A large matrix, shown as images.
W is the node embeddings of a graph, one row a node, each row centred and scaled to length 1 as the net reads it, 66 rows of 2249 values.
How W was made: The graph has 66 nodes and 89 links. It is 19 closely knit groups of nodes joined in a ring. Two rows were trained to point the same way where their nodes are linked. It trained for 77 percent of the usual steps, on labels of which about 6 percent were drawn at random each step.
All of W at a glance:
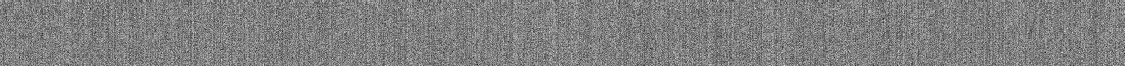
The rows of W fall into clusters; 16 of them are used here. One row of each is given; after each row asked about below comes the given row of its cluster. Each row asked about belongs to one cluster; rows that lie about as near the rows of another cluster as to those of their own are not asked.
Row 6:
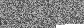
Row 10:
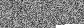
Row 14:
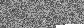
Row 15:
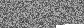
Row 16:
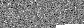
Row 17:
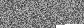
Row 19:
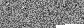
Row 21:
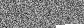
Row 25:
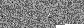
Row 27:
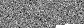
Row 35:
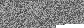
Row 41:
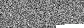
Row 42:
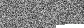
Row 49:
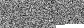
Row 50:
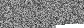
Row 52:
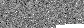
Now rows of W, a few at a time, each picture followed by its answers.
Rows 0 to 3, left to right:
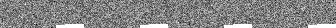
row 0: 52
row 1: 52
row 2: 50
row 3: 19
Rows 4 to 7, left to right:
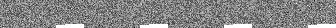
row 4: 21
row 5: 25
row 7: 19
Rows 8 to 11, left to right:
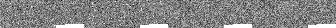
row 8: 49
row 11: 17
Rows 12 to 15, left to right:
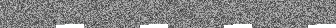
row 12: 6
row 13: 17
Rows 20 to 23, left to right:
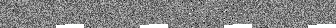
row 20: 14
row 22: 35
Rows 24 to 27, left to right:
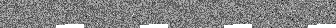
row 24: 16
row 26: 14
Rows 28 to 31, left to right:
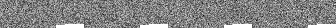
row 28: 6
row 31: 27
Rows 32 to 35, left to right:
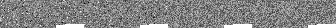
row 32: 15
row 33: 35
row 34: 49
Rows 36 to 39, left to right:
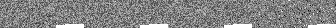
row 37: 21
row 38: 35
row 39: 16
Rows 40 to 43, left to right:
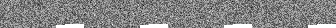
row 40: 50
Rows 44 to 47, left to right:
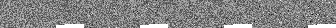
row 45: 41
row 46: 14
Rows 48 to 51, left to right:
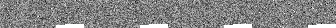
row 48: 42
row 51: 15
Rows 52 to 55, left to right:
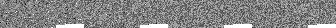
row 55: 25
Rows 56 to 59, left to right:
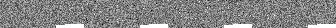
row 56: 49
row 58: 10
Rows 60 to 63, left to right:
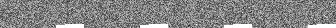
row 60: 52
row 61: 41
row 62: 42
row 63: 10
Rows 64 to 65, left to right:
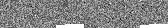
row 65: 50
